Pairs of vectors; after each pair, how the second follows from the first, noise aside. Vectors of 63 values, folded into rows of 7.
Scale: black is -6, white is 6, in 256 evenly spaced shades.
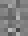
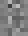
reversed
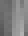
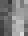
scaled up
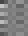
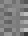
reversed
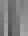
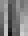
scaled up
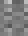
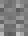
reversed
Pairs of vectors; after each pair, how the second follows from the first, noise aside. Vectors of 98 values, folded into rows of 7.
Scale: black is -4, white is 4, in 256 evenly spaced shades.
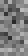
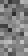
wrapped around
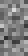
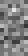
copied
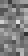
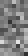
wrapped around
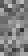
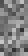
copied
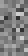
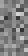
copied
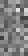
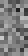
negated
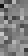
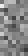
sign-scrambled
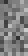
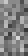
negated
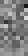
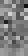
copied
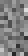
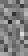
wrapped around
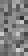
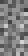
wrapped around
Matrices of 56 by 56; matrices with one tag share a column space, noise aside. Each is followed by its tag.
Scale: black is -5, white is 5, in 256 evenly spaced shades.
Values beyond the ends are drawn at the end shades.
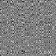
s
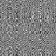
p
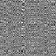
s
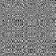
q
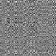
s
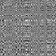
q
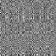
p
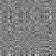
p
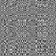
q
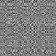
s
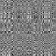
p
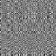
p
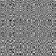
q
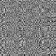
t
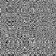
t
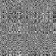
p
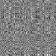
p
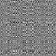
s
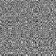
t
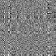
p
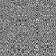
q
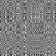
p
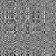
p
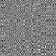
q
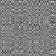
s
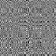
t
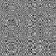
q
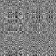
p
